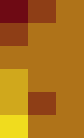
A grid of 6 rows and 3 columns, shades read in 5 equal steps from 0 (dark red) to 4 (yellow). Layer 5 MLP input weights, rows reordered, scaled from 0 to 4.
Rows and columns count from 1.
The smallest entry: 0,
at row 1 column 1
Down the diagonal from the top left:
0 2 2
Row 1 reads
0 1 2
